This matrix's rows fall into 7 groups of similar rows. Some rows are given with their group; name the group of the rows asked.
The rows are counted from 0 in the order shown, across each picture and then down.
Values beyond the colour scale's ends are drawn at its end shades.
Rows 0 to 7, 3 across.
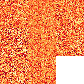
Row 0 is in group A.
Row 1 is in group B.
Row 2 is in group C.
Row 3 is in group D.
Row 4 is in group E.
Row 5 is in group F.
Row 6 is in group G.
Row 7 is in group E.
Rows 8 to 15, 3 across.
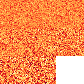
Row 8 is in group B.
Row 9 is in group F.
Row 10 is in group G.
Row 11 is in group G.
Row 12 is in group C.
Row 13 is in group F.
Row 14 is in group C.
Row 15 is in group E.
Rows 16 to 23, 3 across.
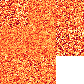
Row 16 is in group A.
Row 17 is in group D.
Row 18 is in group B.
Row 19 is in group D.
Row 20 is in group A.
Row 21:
E
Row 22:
A
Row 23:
E
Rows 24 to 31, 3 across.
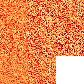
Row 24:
C
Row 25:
G
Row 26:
F
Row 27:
E
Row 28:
F
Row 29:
G
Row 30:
F
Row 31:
F
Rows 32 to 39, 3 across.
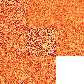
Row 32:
D
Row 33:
D
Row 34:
C
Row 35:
C
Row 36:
F
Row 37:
F
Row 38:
C
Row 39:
E
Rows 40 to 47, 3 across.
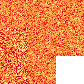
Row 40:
G
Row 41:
A
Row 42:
B
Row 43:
C
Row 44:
D
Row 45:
F
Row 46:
D
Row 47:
C
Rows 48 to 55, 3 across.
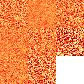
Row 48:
F
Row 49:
A
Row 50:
B
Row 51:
D
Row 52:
E
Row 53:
D
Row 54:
C
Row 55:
F
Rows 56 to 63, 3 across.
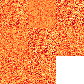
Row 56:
A
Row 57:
G
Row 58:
A
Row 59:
E
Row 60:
A
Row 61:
F
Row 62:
D
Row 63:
F
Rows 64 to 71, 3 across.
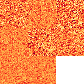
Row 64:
B
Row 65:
E
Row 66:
D
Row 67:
G
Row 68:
C
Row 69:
A
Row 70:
D
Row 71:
B
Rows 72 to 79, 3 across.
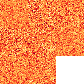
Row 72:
E
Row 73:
F
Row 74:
G
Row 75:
D
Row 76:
C
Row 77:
A
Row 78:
E
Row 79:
D
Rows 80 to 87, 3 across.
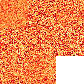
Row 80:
D
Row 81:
B
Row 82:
D
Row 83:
G
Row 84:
G
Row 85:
F
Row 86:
F
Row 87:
A
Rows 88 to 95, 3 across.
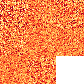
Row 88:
E
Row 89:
C
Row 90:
D
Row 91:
F
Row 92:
A
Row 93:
D
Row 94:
B
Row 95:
E
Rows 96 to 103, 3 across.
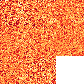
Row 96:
A
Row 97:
C
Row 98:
C
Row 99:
A
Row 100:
E
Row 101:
D
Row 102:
C
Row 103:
G
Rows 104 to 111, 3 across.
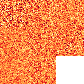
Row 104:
E
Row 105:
F
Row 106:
F
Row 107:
C
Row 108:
E
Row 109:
B
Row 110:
A
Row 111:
E
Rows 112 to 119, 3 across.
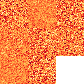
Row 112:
G
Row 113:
C
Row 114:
B
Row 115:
D
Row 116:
A
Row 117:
B
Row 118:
D
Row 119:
A
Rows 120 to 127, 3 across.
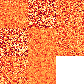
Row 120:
C
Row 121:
B
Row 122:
B
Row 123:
C
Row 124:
E
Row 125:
F
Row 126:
E
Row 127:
E
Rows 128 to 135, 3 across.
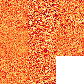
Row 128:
D
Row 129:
B
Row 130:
C
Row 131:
C
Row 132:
A
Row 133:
D
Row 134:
G
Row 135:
D
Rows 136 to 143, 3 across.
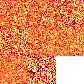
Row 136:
B
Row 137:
B
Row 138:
A
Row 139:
F
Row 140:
B
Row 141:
F
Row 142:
D
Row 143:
G
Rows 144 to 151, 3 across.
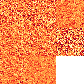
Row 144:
G
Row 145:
C
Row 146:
A
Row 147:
F
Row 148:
F
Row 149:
G
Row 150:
F
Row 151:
E
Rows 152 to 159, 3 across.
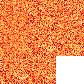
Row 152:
E
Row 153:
G
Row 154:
D
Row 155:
C
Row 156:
C
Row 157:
G
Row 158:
C
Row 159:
C
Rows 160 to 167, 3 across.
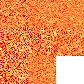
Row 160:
G
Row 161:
C
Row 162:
F
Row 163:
C
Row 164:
E
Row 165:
D
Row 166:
C
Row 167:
B
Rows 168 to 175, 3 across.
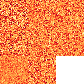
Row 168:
G
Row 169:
D
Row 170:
G
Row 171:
B
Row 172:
F
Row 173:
E
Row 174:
D
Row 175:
E
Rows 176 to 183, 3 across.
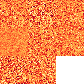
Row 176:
G
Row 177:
G
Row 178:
B
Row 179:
A
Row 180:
E
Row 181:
C
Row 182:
D
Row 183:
F
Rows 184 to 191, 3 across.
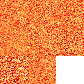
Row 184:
A
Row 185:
D
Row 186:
B
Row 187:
C
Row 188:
F
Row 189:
B
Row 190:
A
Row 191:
A
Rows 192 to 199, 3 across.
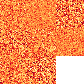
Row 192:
E
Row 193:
F
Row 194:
E
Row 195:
G
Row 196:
C
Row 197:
D
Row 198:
B
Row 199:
G
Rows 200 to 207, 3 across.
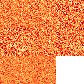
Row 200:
F
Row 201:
F
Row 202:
E
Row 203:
C
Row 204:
F
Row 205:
C
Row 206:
F
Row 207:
B
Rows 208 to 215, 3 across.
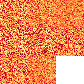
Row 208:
F
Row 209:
F
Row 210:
B
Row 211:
F
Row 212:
A
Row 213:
G
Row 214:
G
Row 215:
C
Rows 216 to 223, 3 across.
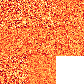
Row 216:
D
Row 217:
F
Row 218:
B
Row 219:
D
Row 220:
B
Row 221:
G
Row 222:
C
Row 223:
F
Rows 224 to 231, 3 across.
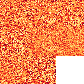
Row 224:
B
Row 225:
C
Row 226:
G
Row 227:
G
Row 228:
C
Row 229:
F
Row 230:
D
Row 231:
B
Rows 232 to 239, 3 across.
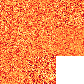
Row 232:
E
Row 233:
B
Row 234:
B
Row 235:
A
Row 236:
F
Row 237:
B
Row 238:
G
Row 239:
C
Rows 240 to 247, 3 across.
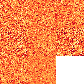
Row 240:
F
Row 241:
B
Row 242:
A
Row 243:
D
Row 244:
C
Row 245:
D
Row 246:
F
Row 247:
B
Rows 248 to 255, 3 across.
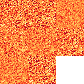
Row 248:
D
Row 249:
B
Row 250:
G
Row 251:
C
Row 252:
D
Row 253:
D
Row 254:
D
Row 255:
D
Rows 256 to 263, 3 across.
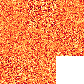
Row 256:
E
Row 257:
E
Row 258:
C
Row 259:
B
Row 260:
E
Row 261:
D
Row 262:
D
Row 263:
F
